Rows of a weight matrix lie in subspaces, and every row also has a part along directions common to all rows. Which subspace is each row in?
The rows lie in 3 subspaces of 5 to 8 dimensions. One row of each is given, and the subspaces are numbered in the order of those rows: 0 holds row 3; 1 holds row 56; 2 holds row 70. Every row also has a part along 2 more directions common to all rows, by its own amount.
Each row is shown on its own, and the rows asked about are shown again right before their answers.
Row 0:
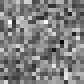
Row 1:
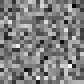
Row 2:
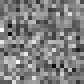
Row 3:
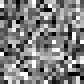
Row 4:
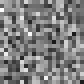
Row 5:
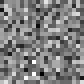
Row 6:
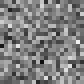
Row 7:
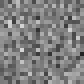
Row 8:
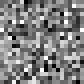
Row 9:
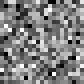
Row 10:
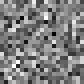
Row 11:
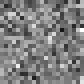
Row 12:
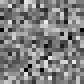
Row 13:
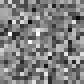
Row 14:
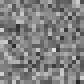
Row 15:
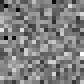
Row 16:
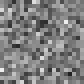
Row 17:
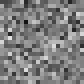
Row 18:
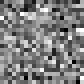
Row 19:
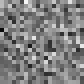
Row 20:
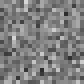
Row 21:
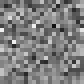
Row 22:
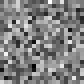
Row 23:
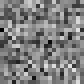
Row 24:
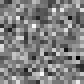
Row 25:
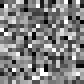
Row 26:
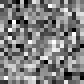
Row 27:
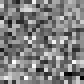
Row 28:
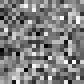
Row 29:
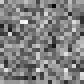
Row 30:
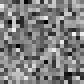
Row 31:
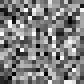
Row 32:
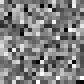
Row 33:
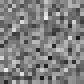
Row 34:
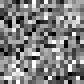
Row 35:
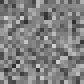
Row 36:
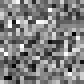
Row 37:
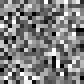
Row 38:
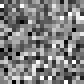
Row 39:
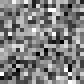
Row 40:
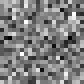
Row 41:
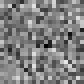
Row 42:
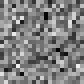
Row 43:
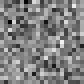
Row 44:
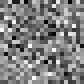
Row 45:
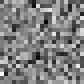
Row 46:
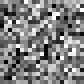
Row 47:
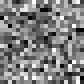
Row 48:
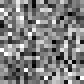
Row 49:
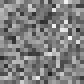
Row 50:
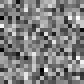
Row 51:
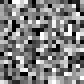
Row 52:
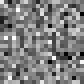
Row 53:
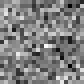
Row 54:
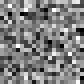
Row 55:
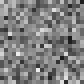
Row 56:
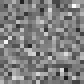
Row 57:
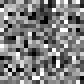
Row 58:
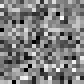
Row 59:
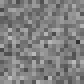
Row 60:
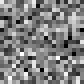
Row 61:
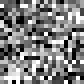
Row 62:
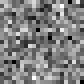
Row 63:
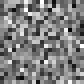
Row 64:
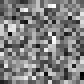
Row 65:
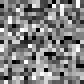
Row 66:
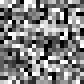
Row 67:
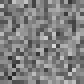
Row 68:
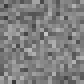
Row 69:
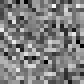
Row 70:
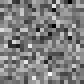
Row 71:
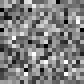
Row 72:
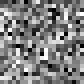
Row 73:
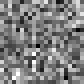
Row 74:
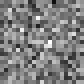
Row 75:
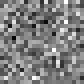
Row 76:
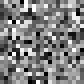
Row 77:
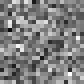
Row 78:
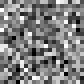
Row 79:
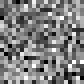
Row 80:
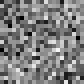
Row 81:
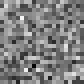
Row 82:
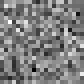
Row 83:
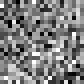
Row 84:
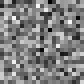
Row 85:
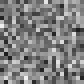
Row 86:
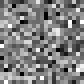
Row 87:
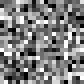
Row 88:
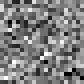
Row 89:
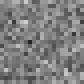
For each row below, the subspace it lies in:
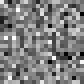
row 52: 1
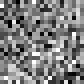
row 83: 0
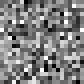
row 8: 1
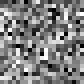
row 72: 0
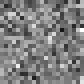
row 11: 2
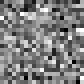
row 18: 2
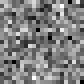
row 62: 2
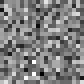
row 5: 1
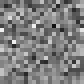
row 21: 2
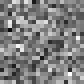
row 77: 2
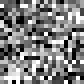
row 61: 0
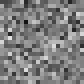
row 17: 0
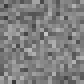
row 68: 1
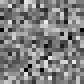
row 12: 0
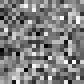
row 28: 0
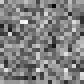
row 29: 0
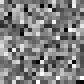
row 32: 1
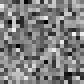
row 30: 1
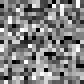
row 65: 2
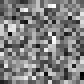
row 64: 0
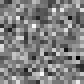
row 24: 2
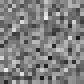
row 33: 0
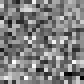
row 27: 2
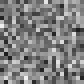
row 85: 2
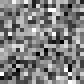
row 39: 0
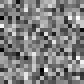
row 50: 2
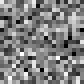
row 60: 0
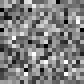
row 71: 2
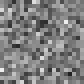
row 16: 2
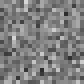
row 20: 1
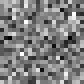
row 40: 0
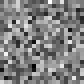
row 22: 1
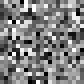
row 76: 0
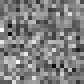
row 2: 1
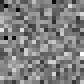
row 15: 1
